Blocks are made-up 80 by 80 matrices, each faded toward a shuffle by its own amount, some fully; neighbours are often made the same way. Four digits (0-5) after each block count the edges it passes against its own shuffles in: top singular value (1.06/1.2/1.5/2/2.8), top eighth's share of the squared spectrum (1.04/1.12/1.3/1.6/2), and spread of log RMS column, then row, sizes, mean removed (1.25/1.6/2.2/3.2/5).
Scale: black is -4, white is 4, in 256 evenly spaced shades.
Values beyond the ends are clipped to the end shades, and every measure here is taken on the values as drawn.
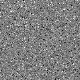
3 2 1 0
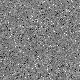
0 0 0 0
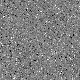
0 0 0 0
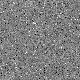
1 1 0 0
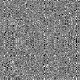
4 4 3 1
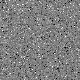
0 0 0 0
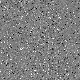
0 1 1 0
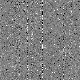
3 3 2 0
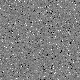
0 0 0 0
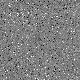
0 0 0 0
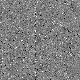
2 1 1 0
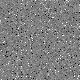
1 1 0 0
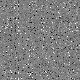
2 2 1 1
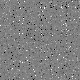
2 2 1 0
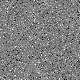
2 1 0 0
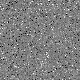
1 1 0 0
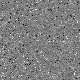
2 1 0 0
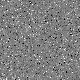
0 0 0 0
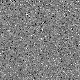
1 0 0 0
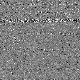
2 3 0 3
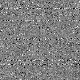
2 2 0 3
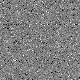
1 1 0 1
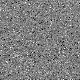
0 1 0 1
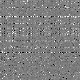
4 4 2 3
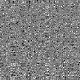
4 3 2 2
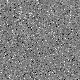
1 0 0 0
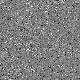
3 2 0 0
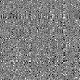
4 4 2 2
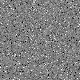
1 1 0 0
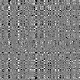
5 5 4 3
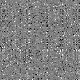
4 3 2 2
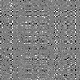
5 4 3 3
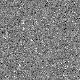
1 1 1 0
